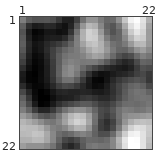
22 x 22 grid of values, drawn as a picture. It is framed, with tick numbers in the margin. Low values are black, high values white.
The ninth with the lowest average is the middle left. On average the colour sits 40% of the way up the scale. The texture is blotchy. The ninth with the highest average is the bottom right. No lone cell stands out from its neighbours.
